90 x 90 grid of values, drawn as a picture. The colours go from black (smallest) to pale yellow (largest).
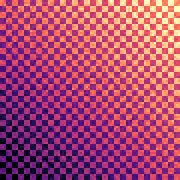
Odd rows or columns: none. Slope: up to the top right. Ninth with the highest average: top right. Mirror symmetry: none.
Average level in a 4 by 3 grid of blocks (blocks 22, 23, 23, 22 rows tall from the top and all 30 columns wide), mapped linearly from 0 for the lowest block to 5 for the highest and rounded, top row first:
3 4 5
2 3 4
1 2 3
0 1 2
